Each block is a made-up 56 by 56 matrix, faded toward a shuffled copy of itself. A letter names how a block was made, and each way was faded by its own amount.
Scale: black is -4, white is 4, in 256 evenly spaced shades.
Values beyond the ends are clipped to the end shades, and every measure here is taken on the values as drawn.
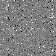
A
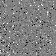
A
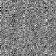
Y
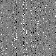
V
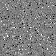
A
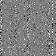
V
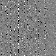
V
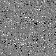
A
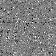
A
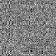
Y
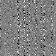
V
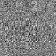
Y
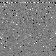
A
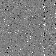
A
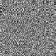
Y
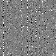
V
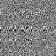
Y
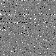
A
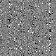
V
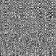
Y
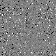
A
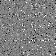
A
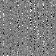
V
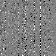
V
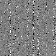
V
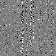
V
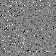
A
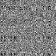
Y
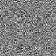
Y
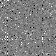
A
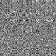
Y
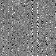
V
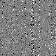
V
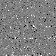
A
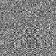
Y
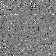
A
